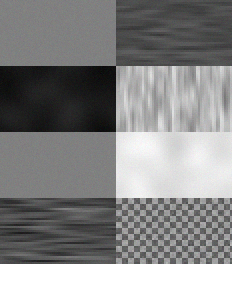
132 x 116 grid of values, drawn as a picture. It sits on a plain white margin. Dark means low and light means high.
The table splits into 4 rows of 2 panels. Panel 1,1: middling, flat. Panel 1,2: low, streaked across, faint in contrast. Panel 2,1: very low, smooth, faint in contrast. Panel 2,2: high, streaked downward. Panel 3,1: middling, flat. Panel 3,2: very high, smooth, faint in contrast. Panel 4,1: low, streaked across. Panel 4,2: middling, checkered, strong in contrast.
